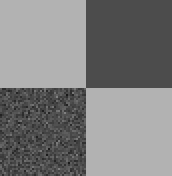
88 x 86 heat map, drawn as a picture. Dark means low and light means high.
It is made of 2 by 2 panels. Panel 1,1: high, flat. Panel 1,2: low, flat. Panel 2,1: low, fine-grained. Panel 2,2: high, flat.
